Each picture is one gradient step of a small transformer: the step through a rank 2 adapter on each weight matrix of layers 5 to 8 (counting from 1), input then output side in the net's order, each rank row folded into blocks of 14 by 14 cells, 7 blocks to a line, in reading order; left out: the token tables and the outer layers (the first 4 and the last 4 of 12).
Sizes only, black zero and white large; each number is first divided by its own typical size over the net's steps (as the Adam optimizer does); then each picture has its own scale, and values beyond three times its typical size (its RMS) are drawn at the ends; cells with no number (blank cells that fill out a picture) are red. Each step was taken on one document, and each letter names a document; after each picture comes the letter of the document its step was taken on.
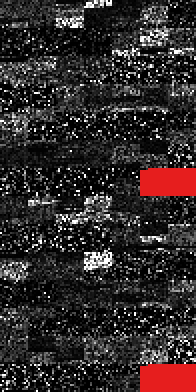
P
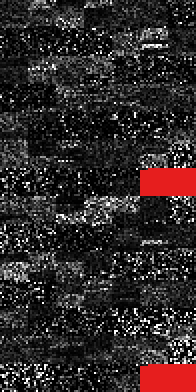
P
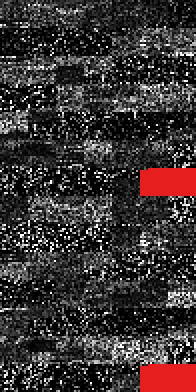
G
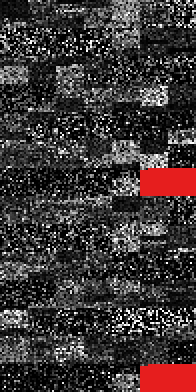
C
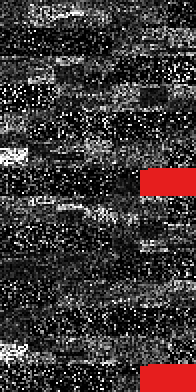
G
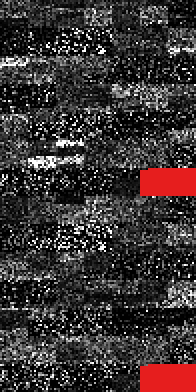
G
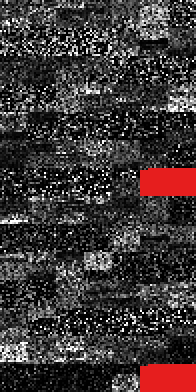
C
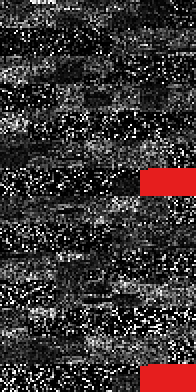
G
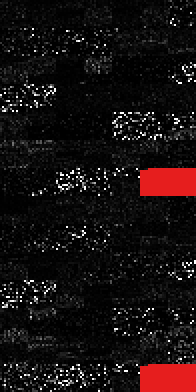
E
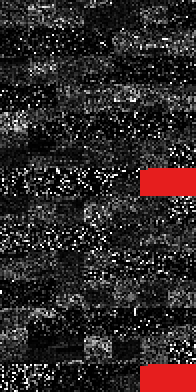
P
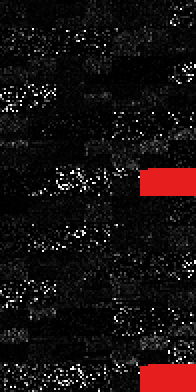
E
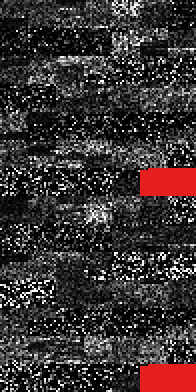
G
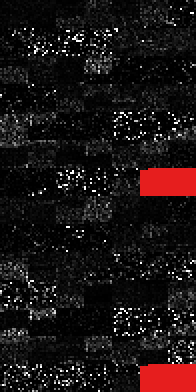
E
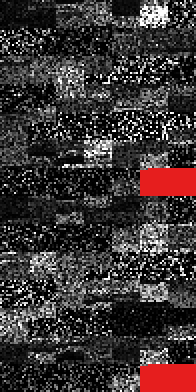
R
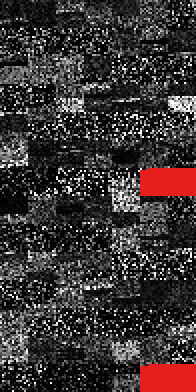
R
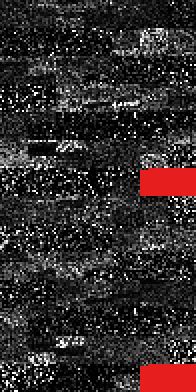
P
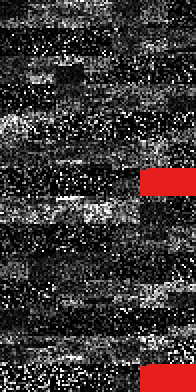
G
